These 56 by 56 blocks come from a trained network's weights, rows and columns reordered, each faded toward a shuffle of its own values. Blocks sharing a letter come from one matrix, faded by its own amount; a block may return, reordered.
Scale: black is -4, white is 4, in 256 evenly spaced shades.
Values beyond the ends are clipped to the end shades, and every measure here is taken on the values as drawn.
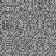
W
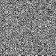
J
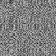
W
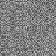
W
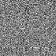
J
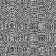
W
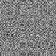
W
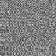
W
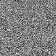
J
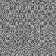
W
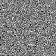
J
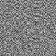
W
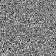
J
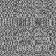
W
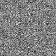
J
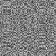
W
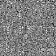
J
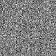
J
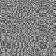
W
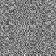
W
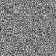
J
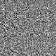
J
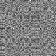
W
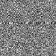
J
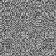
W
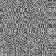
W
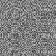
W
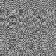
W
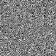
J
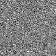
J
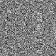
J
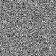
J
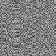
W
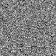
J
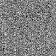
J
